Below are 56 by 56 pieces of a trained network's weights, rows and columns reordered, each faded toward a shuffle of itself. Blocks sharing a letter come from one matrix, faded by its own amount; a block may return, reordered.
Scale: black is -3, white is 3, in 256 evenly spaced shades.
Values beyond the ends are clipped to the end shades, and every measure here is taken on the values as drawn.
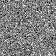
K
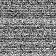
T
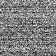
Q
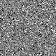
K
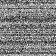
T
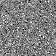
K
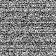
Q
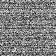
Q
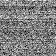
Q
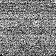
Q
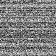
T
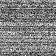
T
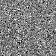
K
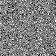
K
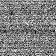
Q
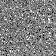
K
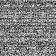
Q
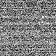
Q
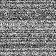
T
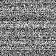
Q
